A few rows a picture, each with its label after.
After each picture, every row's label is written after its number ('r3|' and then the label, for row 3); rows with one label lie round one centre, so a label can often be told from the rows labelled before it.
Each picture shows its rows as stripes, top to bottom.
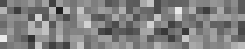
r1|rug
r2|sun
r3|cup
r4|rug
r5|rug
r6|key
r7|cup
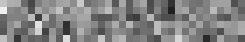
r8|key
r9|key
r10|rug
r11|cup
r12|cup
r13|sun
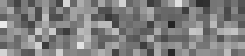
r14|sun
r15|rug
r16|rug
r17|key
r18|cup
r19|rug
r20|cup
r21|key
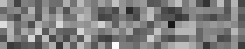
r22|sun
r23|rug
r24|rug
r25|key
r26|cup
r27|rug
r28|sun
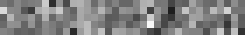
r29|rug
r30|key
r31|rug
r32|rug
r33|sun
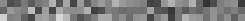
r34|sun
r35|rug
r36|key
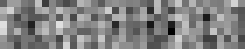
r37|cup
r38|key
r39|sun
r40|key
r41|key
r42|sun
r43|sun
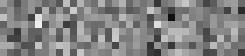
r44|sun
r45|rug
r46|key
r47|cup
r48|sun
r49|sun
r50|key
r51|sun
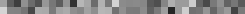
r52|sun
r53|key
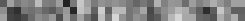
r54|cup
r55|sun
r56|sun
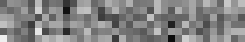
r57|cup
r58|cup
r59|rug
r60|key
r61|cup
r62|key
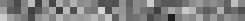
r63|rug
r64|sun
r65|key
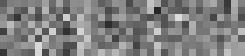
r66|rug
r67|rug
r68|sun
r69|rug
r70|cup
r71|rug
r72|cup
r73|cup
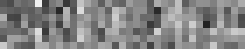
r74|cup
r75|sun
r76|sun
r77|sun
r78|cup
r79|cup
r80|key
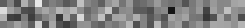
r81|cup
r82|key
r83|sun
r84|cup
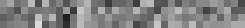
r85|rug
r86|sun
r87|cup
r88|cup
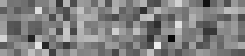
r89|sun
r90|cup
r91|rug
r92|sun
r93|sun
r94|key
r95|cup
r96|rug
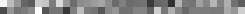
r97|key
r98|cup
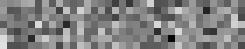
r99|rug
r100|sun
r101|rug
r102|cup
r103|sun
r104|key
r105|sun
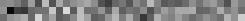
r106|rug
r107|sun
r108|cup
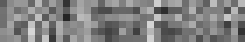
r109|cup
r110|rug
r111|cup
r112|rug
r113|rug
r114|rug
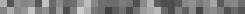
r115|rug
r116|rug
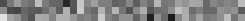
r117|cup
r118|sun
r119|key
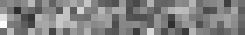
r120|rug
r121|sun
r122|key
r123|key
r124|rug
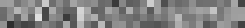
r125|rug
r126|cup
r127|cup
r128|sun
